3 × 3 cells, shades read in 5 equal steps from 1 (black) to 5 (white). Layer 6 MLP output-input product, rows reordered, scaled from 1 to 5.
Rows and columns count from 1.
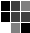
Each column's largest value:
5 3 3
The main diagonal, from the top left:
1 2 1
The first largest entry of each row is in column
3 2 1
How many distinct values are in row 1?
3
